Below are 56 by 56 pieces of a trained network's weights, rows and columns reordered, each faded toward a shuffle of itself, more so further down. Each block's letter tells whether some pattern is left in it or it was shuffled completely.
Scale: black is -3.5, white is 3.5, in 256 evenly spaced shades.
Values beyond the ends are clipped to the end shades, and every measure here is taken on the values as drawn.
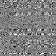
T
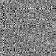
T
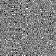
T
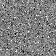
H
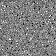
H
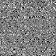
T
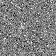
H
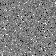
H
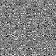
T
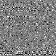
T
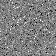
H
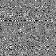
T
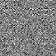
T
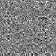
T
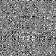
T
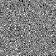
T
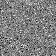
H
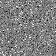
H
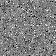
H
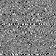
T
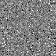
T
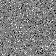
H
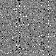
T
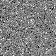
H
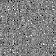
T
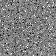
H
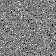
H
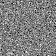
H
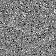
H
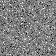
H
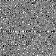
T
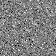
H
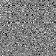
T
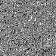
T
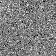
H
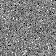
H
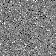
H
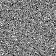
H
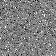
H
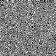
T
